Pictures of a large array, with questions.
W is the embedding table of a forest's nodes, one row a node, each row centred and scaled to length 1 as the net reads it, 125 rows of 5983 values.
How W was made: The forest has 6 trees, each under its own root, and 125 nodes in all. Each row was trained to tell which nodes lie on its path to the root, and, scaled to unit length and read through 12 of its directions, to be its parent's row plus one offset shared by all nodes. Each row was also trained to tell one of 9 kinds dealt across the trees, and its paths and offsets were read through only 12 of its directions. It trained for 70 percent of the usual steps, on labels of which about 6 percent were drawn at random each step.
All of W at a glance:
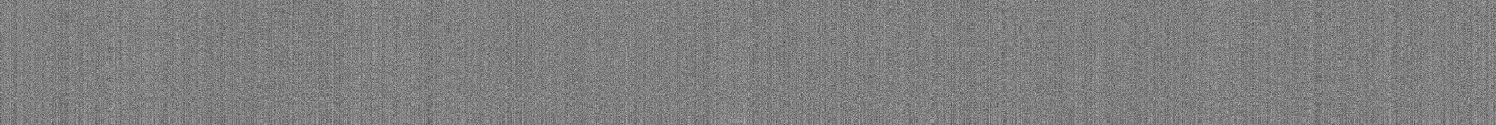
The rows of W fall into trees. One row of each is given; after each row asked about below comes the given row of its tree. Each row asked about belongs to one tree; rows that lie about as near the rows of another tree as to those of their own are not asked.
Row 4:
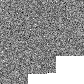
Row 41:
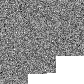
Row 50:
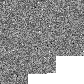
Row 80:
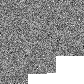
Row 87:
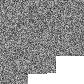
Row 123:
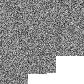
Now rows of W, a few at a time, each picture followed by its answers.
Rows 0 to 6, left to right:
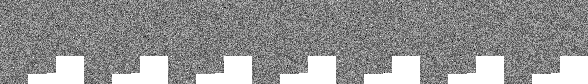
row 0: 80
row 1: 87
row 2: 87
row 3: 123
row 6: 80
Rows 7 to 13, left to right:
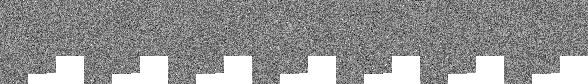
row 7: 87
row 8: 4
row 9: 4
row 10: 41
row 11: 4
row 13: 123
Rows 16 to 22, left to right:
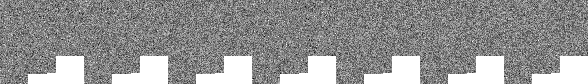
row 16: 80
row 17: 80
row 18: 50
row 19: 80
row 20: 41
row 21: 41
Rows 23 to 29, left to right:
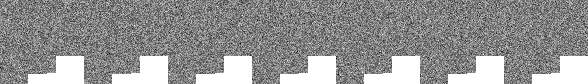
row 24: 123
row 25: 80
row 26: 87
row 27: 87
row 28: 123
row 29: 123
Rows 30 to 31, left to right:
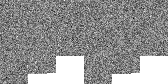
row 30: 50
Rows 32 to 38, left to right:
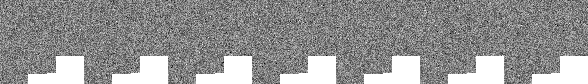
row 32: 87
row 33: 123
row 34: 80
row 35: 50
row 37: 123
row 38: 80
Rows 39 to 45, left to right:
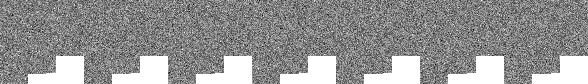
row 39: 50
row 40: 87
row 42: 41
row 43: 123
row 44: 80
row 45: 80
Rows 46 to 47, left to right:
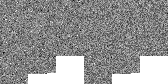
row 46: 80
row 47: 87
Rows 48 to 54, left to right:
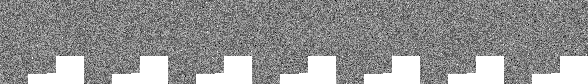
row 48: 50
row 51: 80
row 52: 41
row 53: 123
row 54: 87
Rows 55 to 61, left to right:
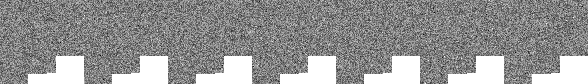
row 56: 80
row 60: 4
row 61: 80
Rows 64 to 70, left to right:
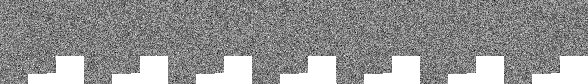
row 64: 87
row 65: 4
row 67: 123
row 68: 80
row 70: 87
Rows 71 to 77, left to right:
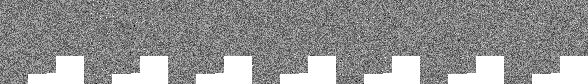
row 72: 4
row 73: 80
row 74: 50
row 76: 123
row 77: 123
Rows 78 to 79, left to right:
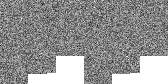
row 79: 50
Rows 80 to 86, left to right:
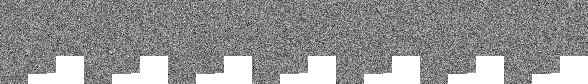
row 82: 87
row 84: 4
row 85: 80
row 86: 123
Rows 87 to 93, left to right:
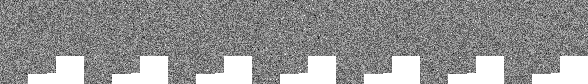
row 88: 123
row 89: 123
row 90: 50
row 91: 87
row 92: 4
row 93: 80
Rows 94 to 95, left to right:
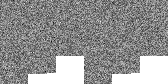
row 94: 41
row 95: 123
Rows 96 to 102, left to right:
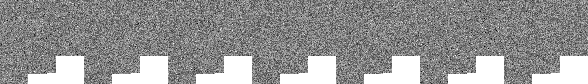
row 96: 80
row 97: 50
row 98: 50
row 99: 50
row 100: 41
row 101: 4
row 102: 123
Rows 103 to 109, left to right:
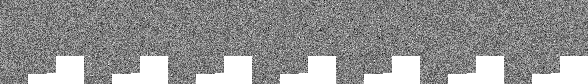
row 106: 123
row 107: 80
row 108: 50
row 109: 87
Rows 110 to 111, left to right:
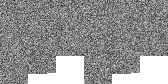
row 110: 80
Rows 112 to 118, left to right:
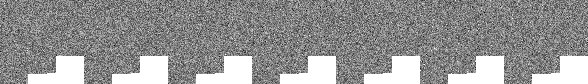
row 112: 80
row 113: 41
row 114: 123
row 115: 123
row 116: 87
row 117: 123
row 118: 123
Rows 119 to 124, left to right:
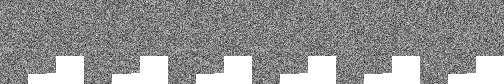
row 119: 87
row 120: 123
